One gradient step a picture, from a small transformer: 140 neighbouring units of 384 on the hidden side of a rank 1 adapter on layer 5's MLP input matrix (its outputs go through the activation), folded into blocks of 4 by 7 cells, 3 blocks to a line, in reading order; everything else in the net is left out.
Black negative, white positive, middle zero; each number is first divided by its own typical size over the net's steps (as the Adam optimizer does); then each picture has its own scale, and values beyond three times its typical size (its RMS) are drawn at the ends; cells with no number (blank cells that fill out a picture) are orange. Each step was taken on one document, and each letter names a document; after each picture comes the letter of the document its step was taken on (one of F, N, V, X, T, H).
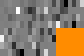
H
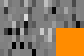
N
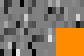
N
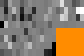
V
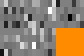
V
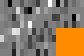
H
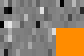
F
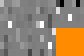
F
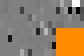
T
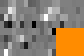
V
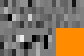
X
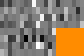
V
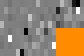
T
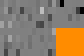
F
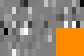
N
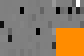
T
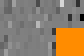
F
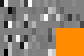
V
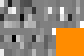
V
